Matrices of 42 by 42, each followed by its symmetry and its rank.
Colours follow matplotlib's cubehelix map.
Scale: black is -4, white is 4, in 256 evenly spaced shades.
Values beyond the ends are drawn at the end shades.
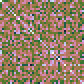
symmetric, rank five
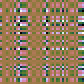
neither, rank one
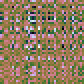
neither, rank three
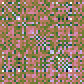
symmetric, rank five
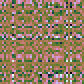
neither, rank three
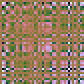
symmetric, rank two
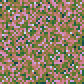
symmetric, full rank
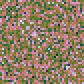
symmetric, full rank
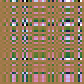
neither, rank one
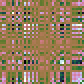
symmetric, rank two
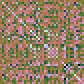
symmetric, rank five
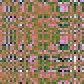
neither, rank three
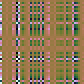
neither, rank one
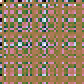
symmetric, rank two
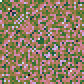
symmetric, full rank
